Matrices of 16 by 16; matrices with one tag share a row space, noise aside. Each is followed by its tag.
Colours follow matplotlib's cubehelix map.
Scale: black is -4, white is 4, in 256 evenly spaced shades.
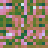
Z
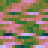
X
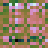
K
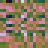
Z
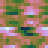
X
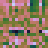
K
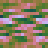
X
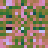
Z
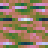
X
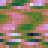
X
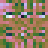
Z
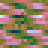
X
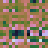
K
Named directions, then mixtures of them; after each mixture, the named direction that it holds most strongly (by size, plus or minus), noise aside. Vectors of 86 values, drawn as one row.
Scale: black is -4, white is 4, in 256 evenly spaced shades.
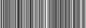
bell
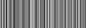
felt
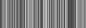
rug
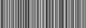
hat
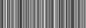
hat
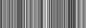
rug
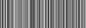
felt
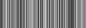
rug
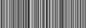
hat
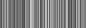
felt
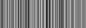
hat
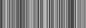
rug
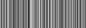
felt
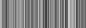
rug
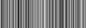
hat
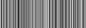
bell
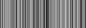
bell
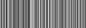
felt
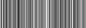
bell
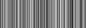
bell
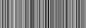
felt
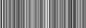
felt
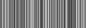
rug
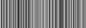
hat
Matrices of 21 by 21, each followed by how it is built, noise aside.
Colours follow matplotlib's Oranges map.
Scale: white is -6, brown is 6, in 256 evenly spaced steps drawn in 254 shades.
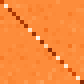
diagonal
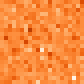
noise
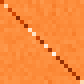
diagonal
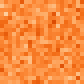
noise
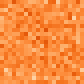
noise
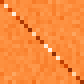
diagonal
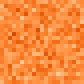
noise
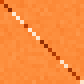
diagonal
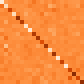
diagonal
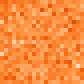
noise
